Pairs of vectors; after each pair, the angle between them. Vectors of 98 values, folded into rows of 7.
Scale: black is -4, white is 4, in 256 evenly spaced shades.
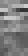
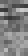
nearly opposite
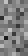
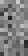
orthogonal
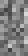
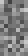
partly aligned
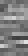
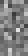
orthogonal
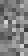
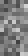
partly aligned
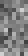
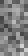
orthogonal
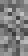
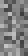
partly opposed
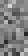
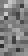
partly aligned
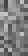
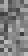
nearly opposite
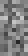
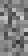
nearly parallel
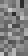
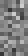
nearly opposite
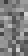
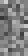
partly opposed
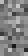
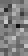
orthogonal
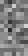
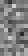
nearly parallel
